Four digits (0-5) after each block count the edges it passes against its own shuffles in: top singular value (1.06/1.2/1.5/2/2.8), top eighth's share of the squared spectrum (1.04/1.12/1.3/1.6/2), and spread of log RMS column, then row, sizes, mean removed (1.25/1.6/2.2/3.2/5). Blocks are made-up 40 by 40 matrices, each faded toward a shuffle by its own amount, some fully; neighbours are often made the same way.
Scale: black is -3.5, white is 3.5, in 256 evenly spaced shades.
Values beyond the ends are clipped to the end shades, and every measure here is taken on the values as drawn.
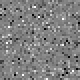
0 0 0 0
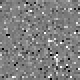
0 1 0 0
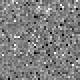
1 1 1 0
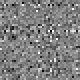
3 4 1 2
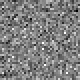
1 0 0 0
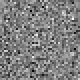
1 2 1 0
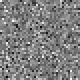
0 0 0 0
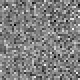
1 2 2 0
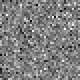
0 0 0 0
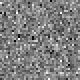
0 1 1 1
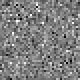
0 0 0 0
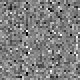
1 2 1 0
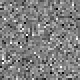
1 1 0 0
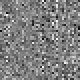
1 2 3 0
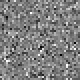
0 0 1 0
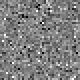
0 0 1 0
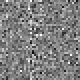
1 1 2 0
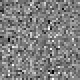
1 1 2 0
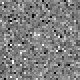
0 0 0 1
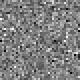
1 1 1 0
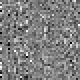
1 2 3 0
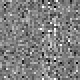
1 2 2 0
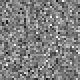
0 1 1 0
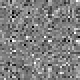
4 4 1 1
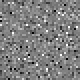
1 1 0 0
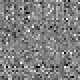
3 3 1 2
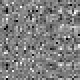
4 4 2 2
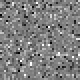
0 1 0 0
